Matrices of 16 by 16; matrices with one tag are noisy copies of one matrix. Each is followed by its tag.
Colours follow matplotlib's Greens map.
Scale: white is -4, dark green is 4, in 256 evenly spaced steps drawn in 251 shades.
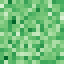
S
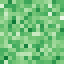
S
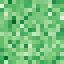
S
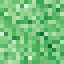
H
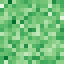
S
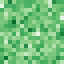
S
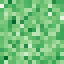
S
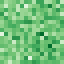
H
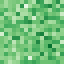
H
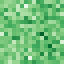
H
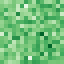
H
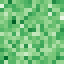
S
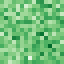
H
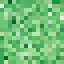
S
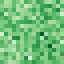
H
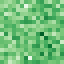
H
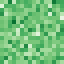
S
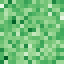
S
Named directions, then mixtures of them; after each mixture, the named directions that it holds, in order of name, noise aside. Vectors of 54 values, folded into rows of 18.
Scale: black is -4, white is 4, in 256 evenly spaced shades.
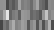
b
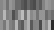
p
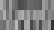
p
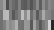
b, p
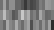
p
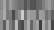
p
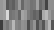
b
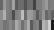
p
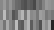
p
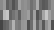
b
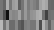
b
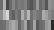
b, p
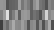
b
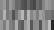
p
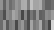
p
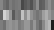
b, p
